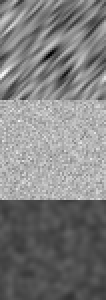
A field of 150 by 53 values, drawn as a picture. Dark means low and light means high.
The table splits into 3 rows of 1 panel. Panel 1,1: middling, slanting up to the right, strong in contrast. Panel 2,1: high, fine-grained. Panel 3,1: low, blotchy, faint in contrast.
